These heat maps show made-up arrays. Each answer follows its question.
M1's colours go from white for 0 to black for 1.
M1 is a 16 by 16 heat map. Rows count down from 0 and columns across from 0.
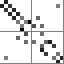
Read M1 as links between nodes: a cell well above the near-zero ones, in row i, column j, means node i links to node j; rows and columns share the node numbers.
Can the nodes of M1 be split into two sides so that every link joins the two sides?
no
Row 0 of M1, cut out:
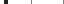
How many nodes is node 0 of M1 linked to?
1
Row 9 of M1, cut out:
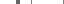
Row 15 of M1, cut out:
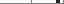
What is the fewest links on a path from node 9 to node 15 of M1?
6
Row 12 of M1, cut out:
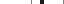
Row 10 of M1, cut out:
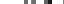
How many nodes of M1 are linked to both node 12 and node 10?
0
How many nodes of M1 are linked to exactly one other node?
5
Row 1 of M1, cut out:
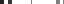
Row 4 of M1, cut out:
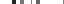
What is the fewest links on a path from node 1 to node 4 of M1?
3
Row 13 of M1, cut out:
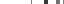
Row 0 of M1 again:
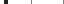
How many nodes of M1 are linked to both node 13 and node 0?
0
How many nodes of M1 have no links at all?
0
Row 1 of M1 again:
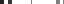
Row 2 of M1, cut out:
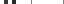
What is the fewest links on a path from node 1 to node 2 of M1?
1
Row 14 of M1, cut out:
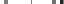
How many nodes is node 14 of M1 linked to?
3
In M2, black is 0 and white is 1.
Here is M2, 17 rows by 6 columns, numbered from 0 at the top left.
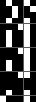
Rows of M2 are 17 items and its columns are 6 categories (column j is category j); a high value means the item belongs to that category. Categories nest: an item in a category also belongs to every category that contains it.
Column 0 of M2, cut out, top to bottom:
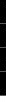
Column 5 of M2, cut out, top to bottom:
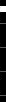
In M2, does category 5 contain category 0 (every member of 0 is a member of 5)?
no
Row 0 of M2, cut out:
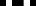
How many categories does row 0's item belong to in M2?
2
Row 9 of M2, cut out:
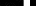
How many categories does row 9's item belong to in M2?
1
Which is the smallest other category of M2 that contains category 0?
4
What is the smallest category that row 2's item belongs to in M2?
2
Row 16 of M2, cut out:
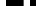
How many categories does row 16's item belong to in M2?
2
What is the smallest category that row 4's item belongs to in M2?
3
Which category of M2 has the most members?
4
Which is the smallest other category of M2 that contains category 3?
4
